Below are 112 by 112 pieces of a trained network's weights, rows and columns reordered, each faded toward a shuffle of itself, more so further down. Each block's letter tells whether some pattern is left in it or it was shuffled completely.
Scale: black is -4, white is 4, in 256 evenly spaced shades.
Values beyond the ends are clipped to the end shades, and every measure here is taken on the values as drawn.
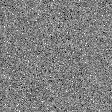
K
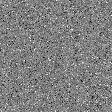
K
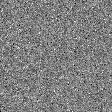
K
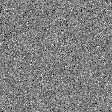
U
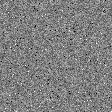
K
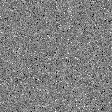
U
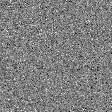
U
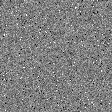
K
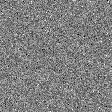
U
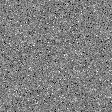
K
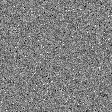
K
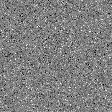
U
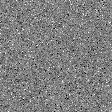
K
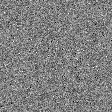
K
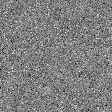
U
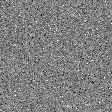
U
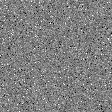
K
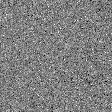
U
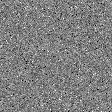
K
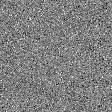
K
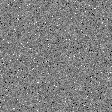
K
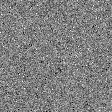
K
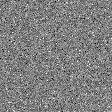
K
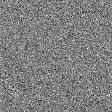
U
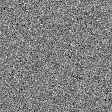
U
